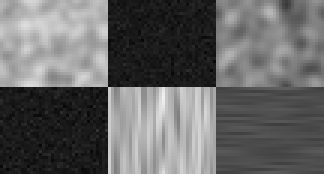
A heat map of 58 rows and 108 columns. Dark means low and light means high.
It is made of 2 by 3 panels. Panel 1,1: high, blotchy. Panel 1,2: very low, fine-grained, faint in contrast. Panel 1,3: middling, blotchy. Panel 2,1: very low, fine-grained, faint in contrast. Panel 2,2: high, streaked downward. Panel 2,3: low, streaked across, faint in contrast.
